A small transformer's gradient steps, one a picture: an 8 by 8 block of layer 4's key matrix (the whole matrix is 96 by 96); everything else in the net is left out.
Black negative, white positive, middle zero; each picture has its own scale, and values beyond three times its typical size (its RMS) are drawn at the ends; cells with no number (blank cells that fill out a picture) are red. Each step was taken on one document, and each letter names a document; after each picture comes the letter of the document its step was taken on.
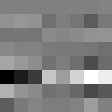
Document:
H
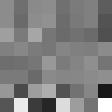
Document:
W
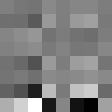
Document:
W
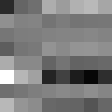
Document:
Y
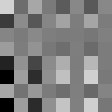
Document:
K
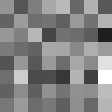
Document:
Y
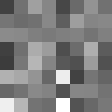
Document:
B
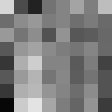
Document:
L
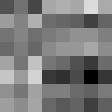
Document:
Y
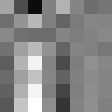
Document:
L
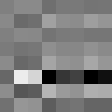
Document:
H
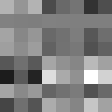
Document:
K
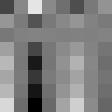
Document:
L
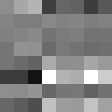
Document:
K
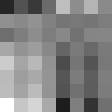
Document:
L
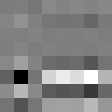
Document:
H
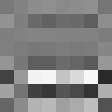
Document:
H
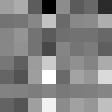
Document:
Y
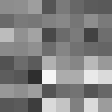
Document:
K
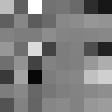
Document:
Y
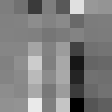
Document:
L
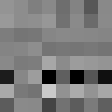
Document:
H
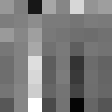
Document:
L
